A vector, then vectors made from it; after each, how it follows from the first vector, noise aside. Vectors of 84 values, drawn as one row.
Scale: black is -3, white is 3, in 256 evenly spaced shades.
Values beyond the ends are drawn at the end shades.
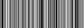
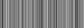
shrunk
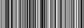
reversed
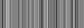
shrunk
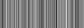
shrunk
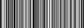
wrapped around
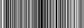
sign-scrambled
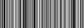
wrapped around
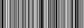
copied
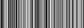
wrapped around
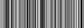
reversed
